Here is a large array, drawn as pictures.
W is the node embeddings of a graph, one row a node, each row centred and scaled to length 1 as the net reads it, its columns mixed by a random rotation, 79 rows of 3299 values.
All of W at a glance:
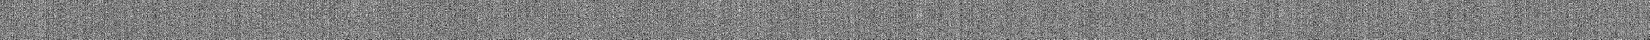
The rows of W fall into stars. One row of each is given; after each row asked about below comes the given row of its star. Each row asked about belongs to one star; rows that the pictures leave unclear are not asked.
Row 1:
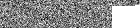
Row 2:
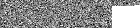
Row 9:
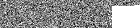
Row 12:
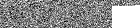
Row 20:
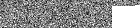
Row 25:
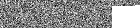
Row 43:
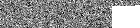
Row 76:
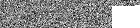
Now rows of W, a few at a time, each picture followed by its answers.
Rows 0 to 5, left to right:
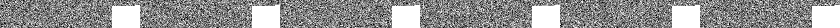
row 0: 2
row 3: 12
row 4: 2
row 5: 2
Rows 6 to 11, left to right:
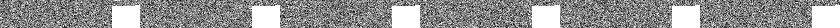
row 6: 20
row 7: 43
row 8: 43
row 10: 76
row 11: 25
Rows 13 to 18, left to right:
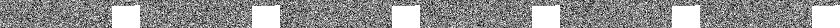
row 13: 9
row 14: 20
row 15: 2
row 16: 43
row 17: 2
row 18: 9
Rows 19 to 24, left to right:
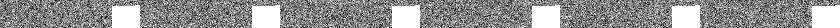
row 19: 9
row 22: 2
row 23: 9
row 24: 43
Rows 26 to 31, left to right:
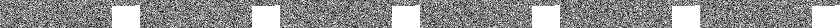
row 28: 20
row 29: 76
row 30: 76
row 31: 1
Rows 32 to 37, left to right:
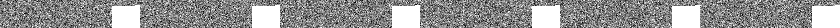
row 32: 1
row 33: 1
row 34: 43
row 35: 43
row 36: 20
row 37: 12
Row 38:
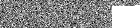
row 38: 76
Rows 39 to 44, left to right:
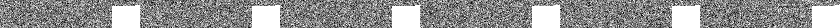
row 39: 2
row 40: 43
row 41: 2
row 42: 12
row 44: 76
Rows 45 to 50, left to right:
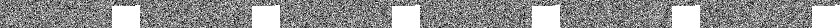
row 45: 43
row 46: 76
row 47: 25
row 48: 25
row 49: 9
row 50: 12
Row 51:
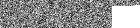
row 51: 12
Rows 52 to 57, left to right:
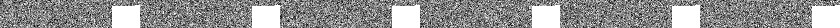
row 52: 20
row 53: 9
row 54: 25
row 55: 76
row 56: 12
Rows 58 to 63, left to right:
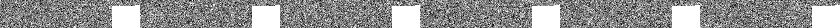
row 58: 76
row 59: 20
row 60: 76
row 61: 12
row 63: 9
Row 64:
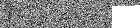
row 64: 12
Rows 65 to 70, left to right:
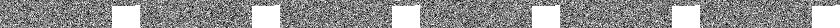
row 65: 20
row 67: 12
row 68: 43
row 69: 2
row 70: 25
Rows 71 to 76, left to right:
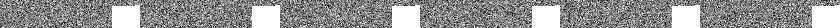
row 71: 2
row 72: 2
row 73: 43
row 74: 1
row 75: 25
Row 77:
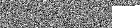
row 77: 1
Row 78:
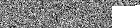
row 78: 43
